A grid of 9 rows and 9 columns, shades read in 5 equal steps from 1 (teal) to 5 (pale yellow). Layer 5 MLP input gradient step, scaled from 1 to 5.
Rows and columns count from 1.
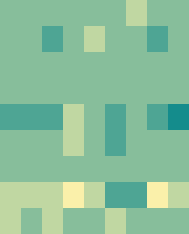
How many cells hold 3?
56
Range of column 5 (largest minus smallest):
1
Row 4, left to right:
3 3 3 3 3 3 3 3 3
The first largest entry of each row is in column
7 5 1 1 4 4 1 4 1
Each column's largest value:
4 4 4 5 4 4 4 5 4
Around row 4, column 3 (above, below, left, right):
3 2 3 3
